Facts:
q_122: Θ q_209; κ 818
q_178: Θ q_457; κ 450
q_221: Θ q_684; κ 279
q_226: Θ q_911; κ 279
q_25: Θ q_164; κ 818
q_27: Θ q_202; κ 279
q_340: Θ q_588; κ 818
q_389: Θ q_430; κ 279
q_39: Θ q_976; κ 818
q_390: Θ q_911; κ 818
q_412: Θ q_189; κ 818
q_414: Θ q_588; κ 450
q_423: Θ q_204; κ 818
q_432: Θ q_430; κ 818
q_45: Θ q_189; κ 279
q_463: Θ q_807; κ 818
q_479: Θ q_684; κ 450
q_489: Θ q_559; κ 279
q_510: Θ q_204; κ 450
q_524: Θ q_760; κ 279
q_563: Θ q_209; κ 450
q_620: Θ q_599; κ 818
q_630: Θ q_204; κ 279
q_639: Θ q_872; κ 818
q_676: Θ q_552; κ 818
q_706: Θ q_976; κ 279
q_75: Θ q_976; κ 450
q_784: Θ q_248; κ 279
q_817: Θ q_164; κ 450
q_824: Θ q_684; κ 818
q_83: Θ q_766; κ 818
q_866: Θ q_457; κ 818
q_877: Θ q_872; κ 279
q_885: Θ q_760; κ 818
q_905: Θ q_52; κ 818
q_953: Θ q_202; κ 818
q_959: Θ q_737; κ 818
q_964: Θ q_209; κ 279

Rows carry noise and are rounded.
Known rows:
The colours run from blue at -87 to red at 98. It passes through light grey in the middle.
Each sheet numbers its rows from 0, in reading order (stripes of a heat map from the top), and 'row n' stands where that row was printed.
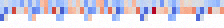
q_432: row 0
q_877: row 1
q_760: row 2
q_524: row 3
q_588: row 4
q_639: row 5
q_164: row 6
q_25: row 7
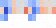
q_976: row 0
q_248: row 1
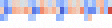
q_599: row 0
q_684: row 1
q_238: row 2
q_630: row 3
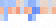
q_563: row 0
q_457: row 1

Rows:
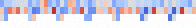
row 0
q_817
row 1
q_706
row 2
q_389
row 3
q_204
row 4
q_75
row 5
q_423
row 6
q_866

